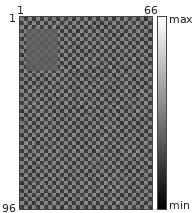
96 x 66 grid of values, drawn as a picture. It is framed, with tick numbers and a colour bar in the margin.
No single row or column stands out from its neighbours. The top left is the smoothest part. There is no overall slope. Overall the values sit about 40% of the way up the scale. In the top left lies a patch that is calmer than the rest.
